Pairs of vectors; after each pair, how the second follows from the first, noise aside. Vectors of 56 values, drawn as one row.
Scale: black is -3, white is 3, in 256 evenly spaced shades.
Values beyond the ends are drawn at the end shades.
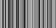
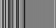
partly zeroed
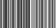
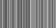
shrunk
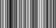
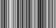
negated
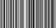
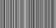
shrunk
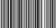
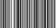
reversed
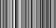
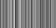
shrunk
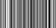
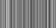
shrunk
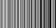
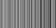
shrunk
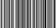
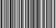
reversed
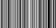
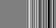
partly zeroed
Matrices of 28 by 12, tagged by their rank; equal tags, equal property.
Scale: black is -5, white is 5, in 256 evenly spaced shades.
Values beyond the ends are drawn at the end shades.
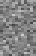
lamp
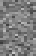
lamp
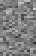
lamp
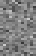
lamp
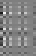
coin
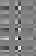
coin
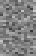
lamp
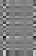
coin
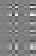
coin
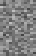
lamp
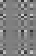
coin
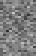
lamp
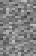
lamp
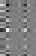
coin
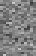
lamp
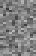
lamp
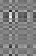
coin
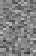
lamp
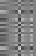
coin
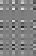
coin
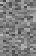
lamp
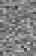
lamp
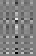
coin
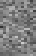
lamp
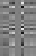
coin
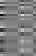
coin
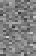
lamp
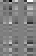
coin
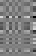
coin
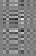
coin
